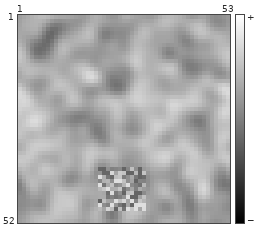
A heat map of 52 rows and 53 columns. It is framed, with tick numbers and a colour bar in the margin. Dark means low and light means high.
The texture is blotchy. An odd patch, rougher than its surroundings, sits in the bottom middle. Neither half mirrors the other. The bottom middle is the roughest part.
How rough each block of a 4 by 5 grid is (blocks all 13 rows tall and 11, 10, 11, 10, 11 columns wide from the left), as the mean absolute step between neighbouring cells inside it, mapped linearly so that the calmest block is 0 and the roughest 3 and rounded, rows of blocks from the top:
00000
00000
00000
00300
